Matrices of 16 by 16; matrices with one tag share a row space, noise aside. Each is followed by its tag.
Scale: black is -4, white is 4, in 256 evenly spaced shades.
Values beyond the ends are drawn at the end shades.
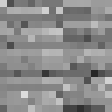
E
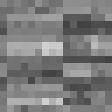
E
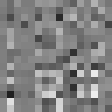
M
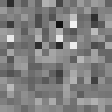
M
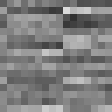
E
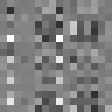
M
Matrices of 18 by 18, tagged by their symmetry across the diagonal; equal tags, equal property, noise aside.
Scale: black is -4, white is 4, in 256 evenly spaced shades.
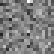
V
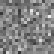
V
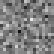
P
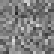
V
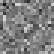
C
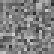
P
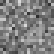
C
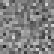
P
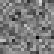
C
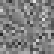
P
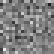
P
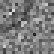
C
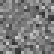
C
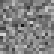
V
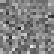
V
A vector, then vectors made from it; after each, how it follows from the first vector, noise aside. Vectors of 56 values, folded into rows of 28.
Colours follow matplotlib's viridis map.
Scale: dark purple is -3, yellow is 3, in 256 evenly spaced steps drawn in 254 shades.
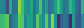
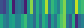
reversed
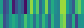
reversed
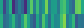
reversed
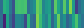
wrapped around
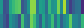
wrapped around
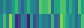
wrapped around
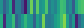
reversed
